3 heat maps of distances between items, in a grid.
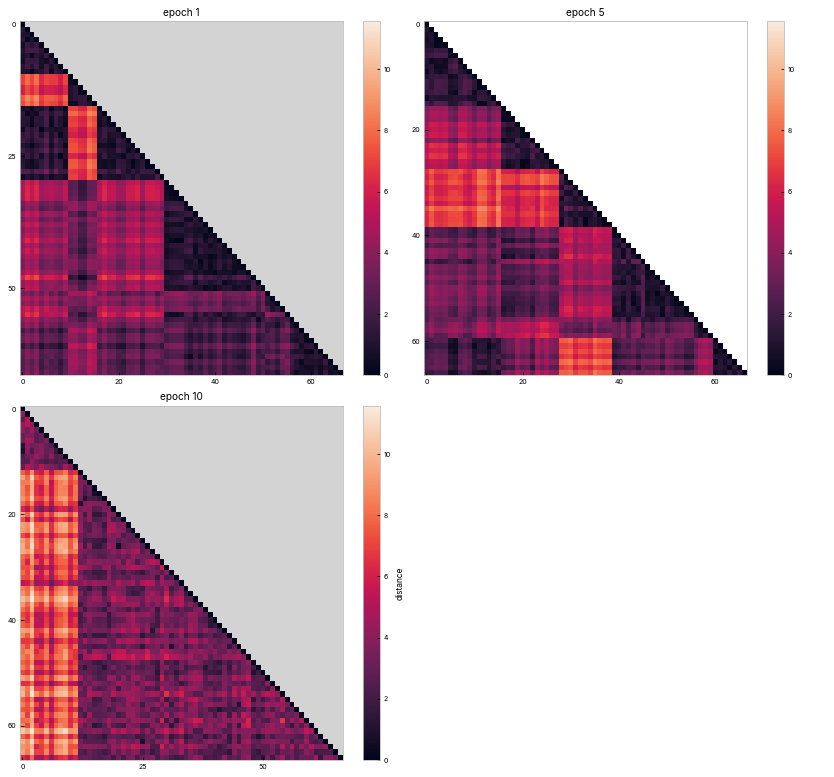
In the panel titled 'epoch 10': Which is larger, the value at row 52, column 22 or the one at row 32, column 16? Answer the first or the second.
the first
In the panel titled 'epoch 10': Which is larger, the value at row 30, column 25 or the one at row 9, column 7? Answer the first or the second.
the first
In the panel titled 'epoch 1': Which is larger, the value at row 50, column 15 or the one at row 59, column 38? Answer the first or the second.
the first
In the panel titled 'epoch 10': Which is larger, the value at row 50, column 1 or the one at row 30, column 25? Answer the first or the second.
the first
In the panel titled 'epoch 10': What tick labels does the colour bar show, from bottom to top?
0, 2, 4, 6, 8, 10
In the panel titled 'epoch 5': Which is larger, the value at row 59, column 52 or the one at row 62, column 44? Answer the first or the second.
the first
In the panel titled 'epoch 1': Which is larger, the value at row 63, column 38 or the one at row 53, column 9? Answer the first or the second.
the second
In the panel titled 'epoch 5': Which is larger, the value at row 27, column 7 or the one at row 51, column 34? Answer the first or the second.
the first
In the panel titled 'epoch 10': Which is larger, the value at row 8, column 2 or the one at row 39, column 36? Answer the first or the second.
the second
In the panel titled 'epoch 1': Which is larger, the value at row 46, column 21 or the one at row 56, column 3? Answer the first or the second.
the second
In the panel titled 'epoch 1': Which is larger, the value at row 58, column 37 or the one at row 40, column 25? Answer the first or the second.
the second
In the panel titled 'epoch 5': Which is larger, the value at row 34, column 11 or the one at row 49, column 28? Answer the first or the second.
the first
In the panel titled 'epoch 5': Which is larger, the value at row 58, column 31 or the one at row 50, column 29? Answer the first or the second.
the second
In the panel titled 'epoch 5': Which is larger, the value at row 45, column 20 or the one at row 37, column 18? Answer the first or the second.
the second
